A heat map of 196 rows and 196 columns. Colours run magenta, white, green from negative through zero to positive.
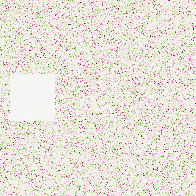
The middle left is the calmest part. The distribution is heavy-tailed on both sides. The texture is fine-grained noise. No row or column stands out. There is no overall slope. No regular stripes run through it. An odd patch, calmer than its surroundings, sits in the middle left.
